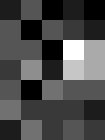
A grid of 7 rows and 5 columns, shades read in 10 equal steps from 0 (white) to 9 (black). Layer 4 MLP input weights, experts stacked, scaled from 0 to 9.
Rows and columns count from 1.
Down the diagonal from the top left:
8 9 9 2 6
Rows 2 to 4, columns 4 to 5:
7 8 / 0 3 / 2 3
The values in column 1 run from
5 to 8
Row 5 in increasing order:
5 6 6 6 9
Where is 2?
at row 4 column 4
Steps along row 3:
same up down up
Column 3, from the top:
9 6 9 8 5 7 7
